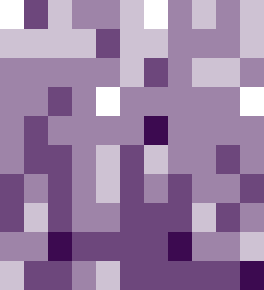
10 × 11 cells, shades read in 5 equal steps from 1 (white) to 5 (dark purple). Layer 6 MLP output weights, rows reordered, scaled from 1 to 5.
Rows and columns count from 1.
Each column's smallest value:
1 2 2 2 1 2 1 3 2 2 1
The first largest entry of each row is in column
2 5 7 3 7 2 1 1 3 11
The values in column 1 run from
1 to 4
